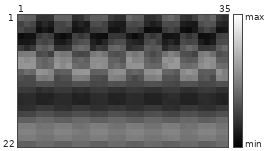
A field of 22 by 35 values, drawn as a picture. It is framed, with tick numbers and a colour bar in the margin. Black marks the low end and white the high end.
The bottom part is calmer, past a seam about 50% of the way down. Overall the values sit about 30% of the way up the scale. Stripes running across repeat 2 times from top to bottom.
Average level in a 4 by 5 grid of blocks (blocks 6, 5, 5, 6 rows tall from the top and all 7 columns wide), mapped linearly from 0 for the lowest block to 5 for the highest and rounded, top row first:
00000
55555
00000
44444
